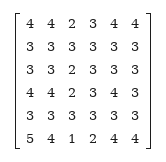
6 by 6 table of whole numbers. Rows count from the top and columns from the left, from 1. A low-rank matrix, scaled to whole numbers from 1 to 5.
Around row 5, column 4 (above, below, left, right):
3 2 3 3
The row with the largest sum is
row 1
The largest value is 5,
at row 6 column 1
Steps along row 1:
same down up up same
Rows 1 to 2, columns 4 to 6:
3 4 4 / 3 3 3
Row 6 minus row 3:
2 1 -1 -1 1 1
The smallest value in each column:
3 3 1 2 3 3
